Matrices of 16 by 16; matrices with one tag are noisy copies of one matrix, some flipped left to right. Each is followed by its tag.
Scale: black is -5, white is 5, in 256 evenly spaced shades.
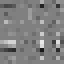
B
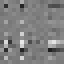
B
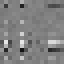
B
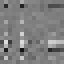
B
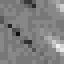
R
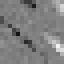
R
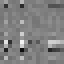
B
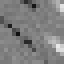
R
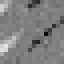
R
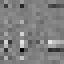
B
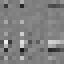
B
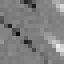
R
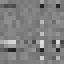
B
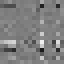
B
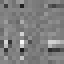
B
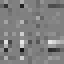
B
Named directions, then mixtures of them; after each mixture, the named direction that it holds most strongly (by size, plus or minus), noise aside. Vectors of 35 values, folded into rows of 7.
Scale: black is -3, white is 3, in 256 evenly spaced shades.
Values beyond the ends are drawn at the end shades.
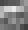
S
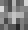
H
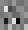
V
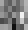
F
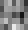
F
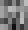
F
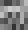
S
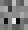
V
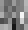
F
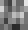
H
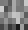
H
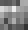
S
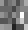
F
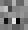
V
